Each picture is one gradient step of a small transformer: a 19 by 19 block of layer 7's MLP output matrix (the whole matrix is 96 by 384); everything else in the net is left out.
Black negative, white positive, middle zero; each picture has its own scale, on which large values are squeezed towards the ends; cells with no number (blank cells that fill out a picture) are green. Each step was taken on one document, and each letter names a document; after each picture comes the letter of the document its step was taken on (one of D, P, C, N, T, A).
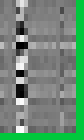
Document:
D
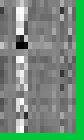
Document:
D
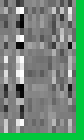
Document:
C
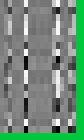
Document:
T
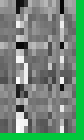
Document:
D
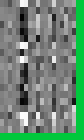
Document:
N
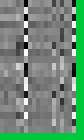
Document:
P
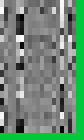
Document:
C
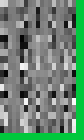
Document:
N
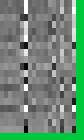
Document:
P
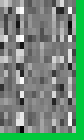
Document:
C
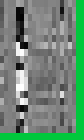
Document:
D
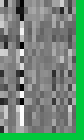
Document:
C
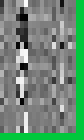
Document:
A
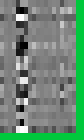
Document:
D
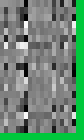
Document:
P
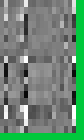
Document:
P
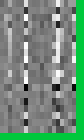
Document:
T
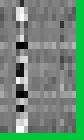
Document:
D
